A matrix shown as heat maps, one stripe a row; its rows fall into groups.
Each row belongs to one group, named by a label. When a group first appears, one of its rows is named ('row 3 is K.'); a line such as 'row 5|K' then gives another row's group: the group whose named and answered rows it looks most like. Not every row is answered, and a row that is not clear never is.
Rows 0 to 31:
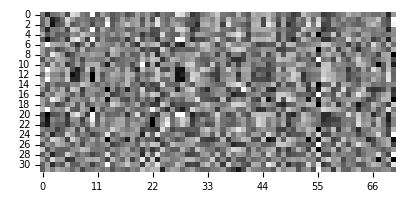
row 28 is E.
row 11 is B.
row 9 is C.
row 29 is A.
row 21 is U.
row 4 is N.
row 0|U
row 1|E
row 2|E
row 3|U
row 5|U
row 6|B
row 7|N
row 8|A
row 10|A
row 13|B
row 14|N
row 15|A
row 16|C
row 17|A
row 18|N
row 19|B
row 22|U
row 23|N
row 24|E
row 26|C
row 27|N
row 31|C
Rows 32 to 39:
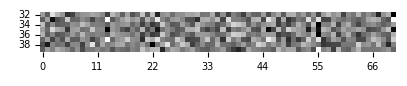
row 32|A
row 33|E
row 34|N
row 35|A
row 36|N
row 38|U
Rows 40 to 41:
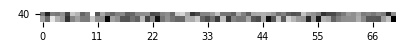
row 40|U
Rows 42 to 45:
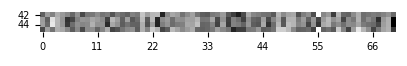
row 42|C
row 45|C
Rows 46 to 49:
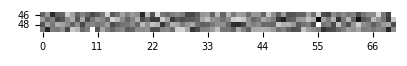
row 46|E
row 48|C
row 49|U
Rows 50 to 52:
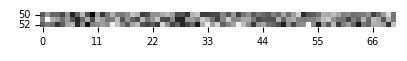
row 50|B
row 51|B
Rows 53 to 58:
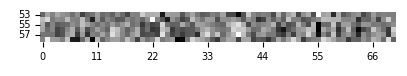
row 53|C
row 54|B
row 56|N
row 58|B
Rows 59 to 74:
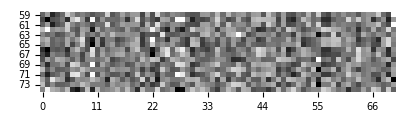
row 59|E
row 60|U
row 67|U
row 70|N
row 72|A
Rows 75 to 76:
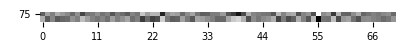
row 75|C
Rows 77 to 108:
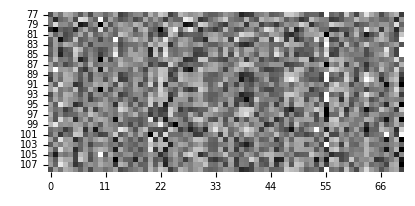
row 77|C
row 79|B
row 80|U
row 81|N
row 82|E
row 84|E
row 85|E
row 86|B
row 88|B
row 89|C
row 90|C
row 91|A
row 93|C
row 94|C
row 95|A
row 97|N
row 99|B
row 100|N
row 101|E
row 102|A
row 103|C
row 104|A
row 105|U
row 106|A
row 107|A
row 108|C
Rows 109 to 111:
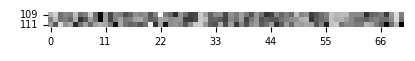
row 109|B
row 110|B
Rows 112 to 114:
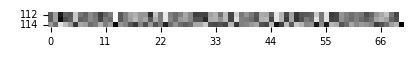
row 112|E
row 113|E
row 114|A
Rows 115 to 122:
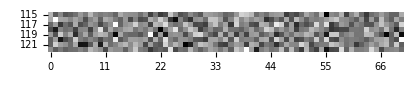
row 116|B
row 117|E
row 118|U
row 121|B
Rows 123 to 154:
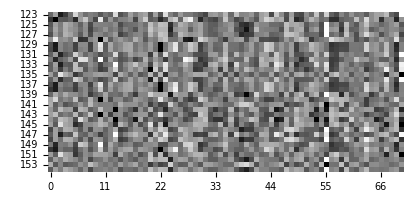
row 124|U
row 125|C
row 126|C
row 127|C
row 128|B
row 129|U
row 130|U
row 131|E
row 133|E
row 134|E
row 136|E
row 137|U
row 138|U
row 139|C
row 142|A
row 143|B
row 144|A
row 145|A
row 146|C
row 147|E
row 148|C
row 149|U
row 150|U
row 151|A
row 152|C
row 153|N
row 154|C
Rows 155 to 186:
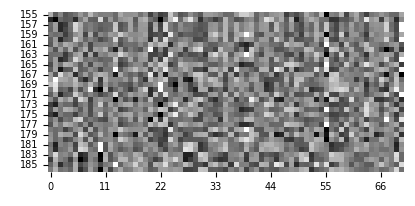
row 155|N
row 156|U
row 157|E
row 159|N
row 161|C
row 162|A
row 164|E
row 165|C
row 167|A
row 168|B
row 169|B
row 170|B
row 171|E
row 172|A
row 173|U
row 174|C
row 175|U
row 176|E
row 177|C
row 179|A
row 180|N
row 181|U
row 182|U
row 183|B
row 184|B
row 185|E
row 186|B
